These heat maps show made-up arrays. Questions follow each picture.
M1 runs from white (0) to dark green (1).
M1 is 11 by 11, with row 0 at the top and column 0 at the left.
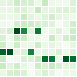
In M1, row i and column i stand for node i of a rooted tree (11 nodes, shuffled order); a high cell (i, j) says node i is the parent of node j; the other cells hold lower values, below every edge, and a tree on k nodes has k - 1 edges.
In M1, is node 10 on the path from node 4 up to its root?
no
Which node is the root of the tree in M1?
8
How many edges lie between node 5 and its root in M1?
3
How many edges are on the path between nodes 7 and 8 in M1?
1
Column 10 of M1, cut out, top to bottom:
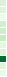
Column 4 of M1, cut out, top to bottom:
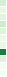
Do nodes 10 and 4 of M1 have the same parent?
no
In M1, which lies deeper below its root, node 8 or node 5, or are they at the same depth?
node 5
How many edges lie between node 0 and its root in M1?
2
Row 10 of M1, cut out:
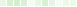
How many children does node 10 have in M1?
0
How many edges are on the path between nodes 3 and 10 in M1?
4
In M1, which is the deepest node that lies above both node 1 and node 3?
7
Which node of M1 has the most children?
8
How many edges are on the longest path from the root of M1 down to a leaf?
3
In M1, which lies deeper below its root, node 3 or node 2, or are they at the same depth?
the same depth
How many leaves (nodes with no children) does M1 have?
8
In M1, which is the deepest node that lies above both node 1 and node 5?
7
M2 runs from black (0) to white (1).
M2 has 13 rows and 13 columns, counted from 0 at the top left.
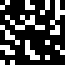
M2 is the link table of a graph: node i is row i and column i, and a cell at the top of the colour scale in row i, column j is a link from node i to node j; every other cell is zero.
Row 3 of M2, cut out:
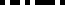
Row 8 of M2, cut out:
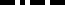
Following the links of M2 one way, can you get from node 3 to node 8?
yes
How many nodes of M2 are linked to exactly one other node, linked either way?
0
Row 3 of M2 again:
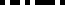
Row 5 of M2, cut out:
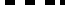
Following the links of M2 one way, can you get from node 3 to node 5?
yes
